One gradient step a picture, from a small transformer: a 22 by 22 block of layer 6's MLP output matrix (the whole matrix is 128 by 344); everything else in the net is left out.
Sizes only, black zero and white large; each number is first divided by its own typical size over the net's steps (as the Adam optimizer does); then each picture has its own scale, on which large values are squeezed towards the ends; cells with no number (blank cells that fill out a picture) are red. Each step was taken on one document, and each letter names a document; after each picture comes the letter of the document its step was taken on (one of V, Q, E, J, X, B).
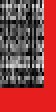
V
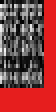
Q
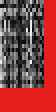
Q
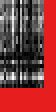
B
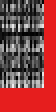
V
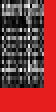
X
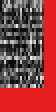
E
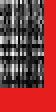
B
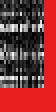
B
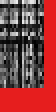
Q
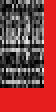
V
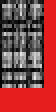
E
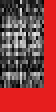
E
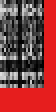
Q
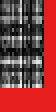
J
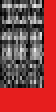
E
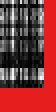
B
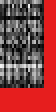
E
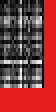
J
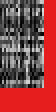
V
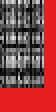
V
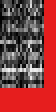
E
